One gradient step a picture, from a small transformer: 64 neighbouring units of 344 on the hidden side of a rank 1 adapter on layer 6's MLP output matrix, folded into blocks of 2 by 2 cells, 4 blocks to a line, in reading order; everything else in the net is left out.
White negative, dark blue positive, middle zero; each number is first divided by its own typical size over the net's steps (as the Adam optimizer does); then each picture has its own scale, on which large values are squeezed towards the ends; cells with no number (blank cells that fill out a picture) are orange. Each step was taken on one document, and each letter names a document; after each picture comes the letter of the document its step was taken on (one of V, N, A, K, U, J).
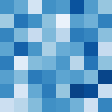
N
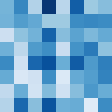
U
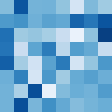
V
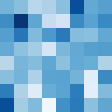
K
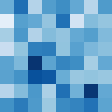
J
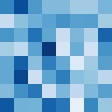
V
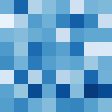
K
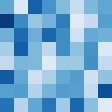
K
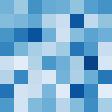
N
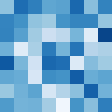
V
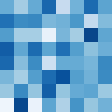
U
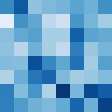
J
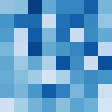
N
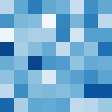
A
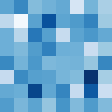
K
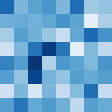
J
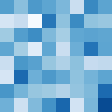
N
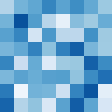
N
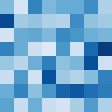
N
